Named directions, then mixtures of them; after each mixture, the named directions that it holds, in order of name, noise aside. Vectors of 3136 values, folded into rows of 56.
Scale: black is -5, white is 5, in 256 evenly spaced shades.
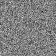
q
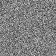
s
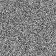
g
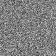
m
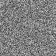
q, s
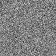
s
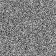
g, q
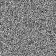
q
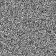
m, q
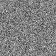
g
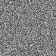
m, q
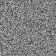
q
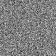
m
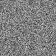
g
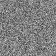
g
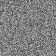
m, q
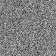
g, m
